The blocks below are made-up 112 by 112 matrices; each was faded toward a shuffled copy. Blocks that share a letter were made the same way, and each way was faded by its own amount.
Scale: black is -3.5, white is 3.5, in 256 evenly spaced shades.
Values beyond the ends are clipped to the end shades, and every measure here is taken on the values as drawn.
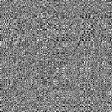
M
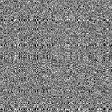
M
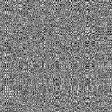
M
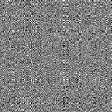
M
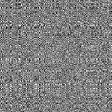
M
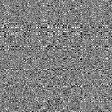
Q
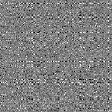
Q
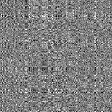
M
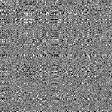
Q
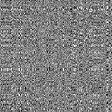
M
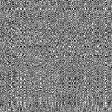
M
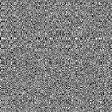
M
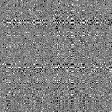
Q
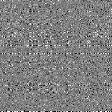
Q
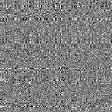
Q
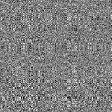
M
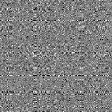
Q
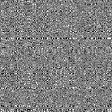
Q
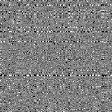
Q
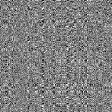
M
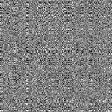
M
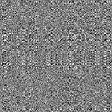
M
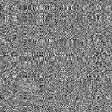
M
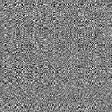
M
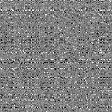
Q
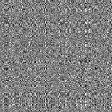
M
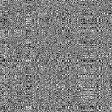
M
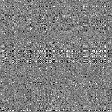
Q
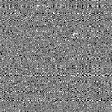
Q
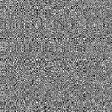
M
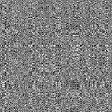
M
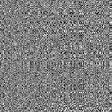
M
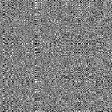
M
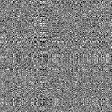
M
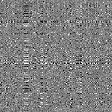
Q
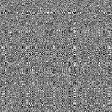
M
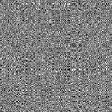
M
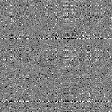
Q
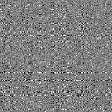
Q
